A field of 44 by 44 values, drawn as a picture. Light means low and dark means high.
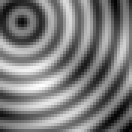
No lone cell stands out from its neighbours. Concentric rings centre on the top left. The ninth with the lowest average is the middle left. On average the colour sits 50% of the way up the scale. Neither half mirrors the other.
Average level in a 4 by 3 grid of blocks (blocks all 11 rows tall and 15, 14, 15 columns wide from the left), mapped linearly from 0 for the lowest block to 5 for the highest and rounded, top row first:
5 1 4
2 2 2
0 2 4
2 1 5
